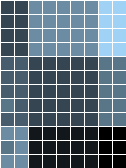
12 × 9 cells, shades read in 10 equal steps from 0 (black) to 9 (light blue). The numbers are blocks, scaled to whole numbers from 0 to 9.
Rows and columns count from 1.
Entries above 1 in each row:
9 9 9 9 9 9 9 9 9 2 2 2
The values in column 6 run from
1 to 6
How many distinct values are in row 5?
3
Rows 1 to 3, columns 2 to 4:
3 6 6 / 3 6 6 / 3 6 6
